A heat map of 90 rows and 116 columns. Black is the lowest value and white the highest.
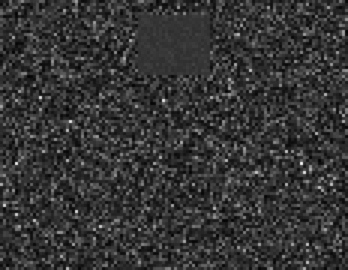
In the top middle lies a patch that is calmer than the rest. Overall the values sit about 20% of the way up the scale. Neither half mirrors the other. No overall slope runs across the table. The top middle is the calmest part. No regular stripes run through it.
